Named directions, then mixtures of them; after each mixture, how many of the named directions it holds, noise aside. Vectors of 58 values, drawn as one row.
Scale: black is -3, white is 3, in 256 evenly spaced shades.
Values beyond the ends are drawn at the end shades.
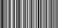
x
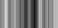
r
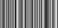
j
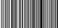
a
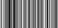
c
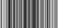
two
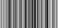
three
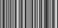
one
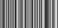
one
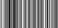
one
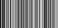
three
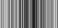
two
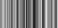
three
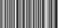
one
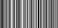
one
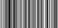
one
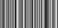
one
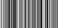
three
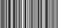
three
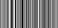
two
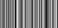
one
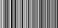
three
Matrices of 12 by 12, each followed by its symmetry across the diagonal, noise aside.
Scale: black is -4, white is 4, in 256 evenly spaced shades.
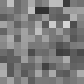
neither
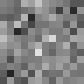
symmetric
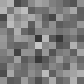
symmetric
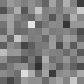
neither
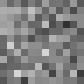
neither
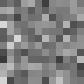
neither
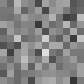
neither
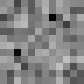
symmetric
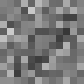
symmetric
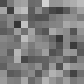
neither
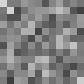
symmetric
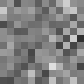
neither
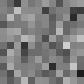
neither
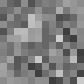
symmetric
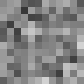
symmetric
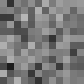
neither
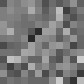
symmetric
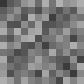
symmetric
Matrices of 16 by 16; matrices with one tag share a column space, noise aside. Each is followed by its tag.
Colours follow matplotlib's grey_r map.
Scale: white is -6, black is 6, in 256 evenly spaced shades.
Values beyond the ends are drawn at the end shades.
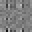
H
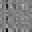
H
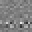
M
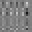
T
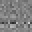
M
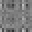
H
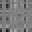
H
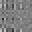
H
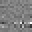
M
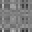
H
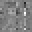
T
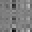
H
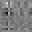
T
